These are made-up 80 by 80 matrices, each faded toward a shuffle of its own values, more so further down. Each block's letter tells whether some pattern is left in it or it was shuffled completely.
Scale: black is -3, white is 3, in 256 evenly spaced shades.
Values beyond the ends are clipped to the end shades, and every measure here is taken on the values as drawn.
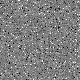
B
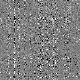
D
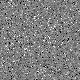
B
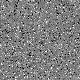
B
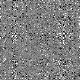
D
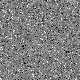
B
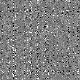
D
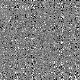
D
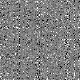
D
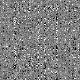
D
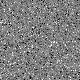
B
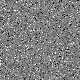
B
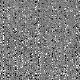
D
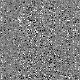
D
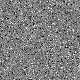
B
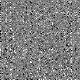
D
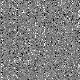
D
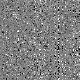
D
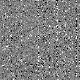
D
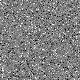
B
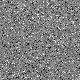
B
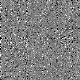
D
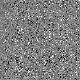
D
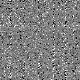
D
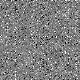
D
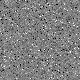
B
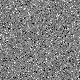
B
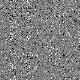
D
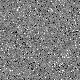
B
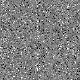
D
